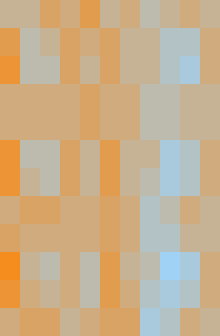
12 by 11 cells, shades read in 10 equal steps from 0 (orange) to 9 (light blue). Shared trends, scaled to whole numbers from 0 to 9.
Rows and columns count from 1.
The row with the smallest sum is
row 8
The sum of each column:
30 55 55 45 51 36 52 74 84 71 54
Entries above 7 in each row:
0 0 1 0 0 1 1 0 0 2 1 1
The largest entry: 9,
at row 10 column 9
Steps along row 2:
up down down up down up same up same down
